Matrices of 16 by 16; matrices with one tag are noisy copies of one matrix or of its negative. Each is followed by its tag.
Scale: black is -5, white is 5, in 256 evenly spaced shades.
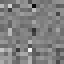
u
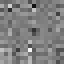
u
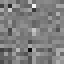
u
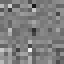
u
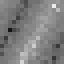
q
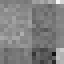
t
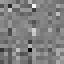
u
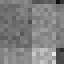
t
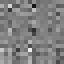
u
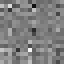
u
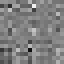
u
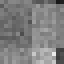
t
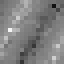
q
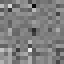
u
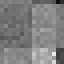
t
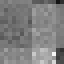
t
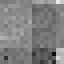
t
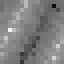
q
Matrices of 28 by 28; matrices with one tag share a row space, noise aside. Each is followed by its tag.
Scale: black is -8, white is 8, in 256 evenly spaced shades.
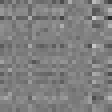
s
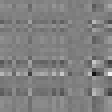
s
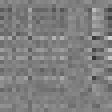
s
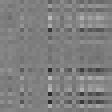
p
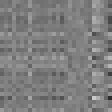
s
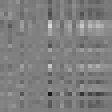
p
